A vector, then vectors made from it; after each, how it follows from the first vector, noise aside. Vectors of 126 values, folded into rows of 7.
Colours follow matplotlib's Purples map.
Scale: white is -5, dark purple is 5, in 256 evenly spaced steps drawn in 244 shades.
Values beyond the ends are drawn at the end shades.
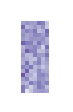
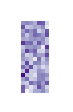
scaled up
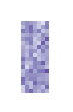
reversed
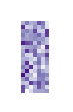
scaled up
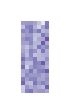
reversed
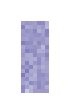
shrunk
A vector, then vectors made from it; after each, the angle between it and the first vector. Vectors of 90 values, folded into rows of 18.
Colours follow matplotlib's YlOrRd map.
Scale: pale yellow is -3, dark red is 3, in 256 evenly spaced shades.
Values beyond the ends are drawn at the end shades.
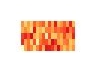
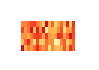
partly opposed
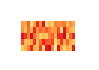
partly aligned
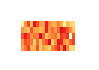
orthogonal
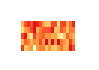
orthogonal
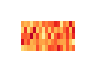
partly aligned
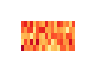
nearly opposite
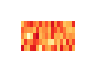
partly opposed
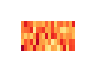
nearly opposite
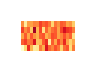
partly aligned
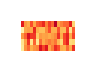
partly aligned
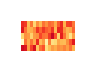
partly opposed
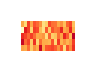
partly aligned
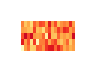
nearly parallel
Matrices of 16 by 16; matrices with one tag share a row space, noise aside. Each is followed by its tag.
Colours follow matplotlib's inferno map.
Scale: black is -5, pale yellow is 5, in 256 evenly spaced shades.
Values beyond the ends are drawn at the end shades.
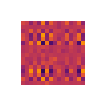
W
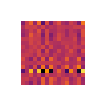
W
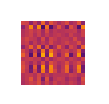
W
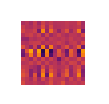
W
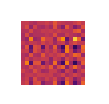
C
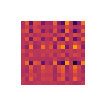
C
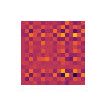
C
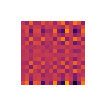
C
